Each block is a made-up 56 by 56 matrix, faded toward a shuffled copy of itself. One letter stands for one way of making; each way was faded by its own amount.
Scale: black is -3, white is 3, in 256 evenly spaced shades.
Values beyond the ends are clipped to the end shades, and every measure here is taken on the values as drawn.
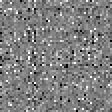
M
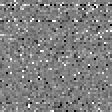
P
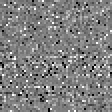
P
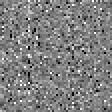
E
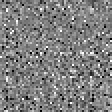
M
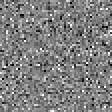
M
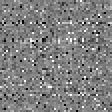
M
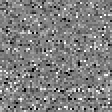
P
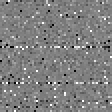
P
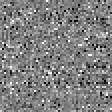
M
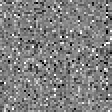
E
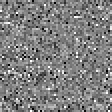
M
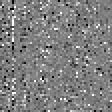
E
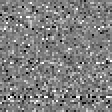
P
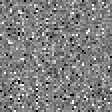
E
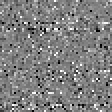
P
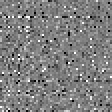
M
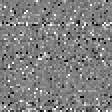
P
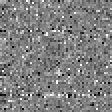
M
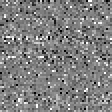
P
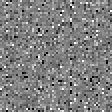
E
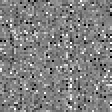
E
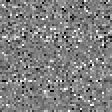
P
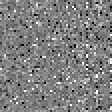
E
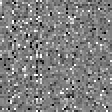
E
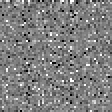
M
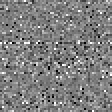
P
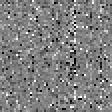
E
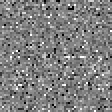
P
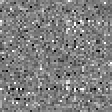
M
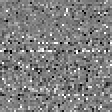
P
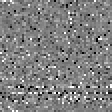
P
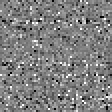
P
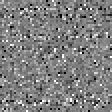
P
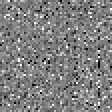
E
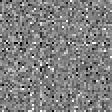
M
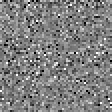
M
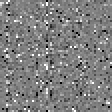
E
